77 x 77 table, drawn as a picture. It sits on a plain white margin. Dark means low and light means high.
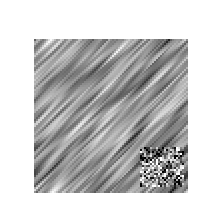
The grain runs diagonally up to the right. The ninth with the lowest average is the bottom right. No overall slope runs across the table. Neither half mirrors the other. Values change most from cell to cell in the bottom right. An odd patch, rougher than its surroundings, sits in the bottom right.
